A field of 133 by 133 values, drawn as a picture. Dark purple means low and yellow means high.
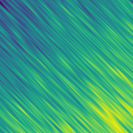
The bottom right is the ninth with the highest average. No row or column stands out. Overall the values sit about 60% of the way up the scale. The field climbs toward the bottom right.
